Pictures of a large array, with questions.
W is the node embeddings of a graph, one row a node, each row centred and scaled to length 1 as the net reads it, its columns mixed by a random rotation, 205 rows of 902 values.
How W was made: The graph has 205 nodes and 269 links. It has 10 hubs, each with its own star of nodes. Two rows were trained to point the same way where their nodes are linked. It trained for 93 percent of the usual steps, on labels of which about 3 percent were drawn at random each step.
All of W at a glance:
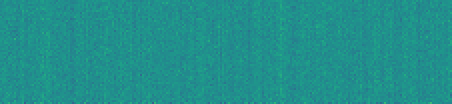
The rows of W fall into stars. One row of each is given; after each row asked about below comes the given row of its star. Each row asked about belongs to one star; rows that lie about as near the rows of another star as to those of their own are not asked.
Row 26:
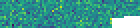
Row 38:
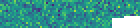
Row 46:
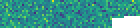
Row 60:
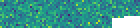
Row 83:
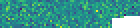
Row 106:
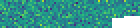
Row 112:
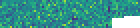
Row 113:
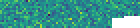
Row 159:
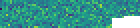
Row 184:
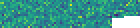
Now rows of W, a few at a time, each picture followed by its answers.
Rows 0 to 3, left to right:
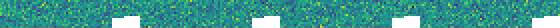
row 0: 38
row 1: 113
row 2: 83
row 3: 106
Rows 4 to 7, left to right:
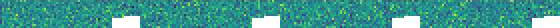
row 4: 83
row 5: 46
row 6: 112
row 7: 113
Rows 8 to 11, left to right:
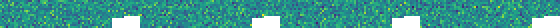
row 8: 106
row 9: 184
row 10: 83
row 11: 159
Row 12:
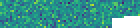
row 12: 38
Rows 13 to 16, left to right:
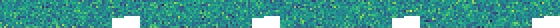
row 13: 60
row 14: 112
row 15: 159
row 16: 38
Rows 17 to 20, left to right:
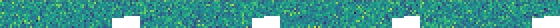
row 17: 112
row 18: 38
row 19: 60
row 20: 38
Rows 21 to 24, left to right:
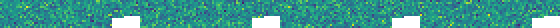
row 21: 184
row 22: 60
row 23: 46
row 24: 184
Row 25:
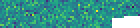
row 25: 83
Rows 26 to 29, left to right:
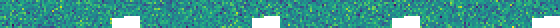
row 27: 159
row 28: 159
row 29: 60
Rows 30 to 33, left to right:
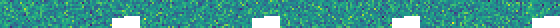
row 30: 184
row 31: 26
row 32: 159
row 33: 83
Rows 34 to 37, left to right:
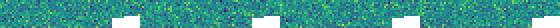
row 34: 106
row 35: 184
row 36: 38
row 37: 113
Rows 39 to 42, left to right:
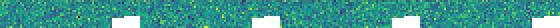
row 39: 113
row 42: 113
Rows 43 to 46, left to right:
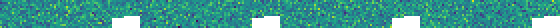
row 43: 159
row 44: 184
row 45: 159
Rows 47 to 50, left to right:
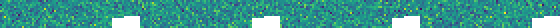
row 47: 83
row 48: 112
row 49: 159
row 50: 83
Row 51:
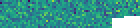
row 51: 26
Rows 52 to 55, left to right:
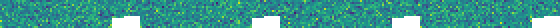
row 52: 159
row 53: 159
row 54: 83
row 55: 60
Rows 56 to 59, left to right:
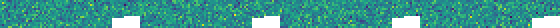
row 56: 113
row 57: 38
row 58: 112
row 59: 60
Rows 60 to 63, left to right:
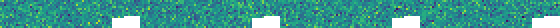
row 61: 83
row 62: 60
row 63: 46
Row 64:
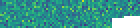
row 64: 159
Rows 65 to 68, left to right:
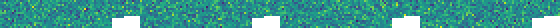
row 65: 113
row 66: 113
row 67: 112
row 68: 38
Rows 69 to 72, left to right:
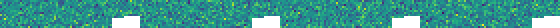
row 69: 184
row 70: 38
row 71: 60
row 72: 38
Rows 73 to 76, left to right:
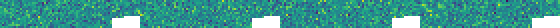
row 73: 112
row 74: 159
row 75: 159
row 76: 26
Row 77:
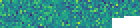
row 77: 38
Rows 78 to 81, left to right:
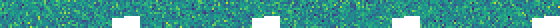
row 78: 112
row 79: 46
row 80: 26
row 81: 46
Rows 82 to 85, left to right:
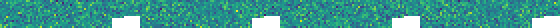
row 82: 60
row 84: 159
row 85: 106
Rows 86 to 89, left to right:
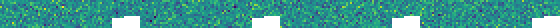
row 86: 60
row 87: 38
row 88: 159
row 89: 113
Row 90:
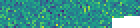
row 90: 83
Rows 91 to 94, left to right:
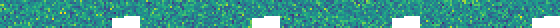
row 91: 112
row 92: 26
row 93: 83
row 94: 112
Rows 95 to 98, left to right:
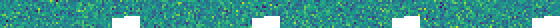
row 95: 60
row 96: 83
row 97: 106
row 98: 112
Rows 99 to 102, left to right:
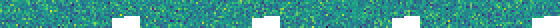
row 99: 38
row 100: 60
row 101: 113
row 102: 60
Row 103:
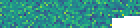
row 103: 184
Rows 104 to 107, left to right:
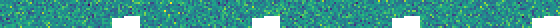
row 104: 46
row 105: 113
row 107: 26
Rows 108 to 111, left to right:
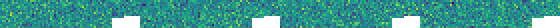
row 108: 26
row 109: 83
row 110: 38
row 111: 26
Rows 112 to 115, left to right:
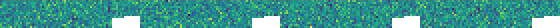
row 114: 112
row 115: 113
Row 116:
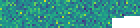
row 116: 112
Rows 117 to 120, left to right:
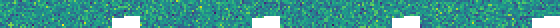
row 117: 38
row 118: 26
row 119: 83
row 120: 184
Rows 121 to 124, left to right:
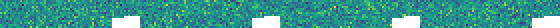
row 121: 112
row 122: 112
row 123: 159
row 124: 184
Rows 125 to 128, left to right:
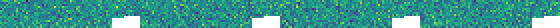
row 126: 112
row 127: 113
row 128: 106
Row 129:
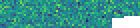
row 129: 113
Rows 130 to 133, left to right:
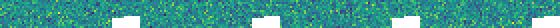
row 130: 112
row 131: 184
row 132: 46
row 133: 60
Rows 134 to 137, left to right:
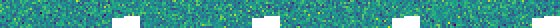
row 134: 38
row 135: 113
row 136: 159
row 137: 112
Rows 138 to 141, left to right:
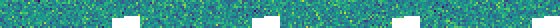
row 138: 106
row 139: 26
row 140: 112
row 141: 60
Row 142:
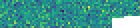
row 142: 106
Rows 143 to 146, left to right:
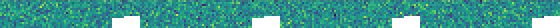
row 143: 184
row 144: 60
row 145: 83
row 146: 38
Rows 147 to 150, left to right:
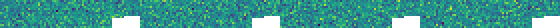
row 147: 83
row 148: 46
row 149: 159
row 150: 38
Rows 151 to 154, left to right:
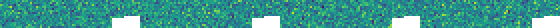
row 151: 46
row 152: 112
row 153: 159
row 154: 159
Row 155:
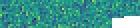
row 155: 112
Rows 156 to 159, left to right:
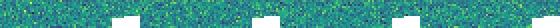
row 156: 46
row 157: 112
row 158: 159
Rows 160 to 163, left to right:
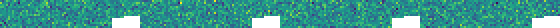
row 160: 106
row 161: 106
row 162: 26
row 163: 83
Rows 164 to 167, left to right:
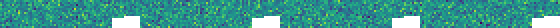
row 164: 38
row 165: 159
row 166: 106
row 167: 184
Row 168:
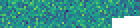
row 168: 60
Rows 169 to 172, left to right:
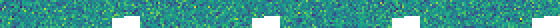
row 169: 83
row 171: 26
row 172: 26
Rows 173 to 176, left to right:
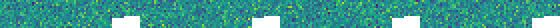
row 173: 113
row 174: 159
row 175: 46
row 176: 83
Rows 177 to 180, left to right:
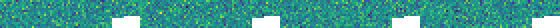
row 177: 26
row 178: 113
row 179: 60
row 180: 184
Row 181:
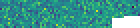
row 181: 83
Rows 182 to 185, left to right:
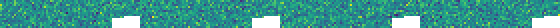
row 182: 38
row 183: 106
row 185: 106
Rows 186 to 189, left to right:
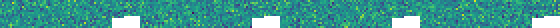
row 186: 112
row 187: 38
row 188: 113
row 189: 184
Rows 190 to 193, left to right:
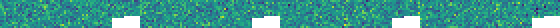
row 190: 38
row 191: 113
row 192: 113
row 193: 60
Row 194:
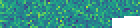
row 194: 112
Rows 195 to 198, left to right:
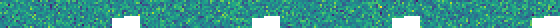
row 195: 106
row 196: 159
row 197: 159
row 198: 46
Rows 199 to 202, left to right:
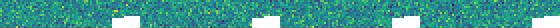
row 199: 184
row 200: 112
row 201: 106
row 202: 38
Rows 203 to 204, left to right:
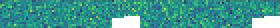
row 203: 46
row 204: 113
